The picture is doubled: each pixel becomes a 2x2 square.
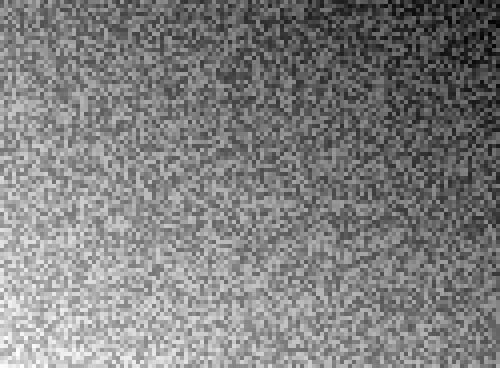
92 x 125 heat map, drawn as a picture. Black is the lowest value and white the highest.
Slope: up to the bottom left. Stripes: none. Histogram: bell-shaped. Ninth with the lowest average: top right. Ninth with the highest average: bottom left. Odd rows or columns: none.
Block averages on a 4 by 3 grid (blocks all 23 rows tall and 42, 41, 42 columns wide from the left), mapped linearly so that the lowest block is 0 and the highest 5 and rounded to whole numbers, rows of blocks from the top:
210
321
432
543
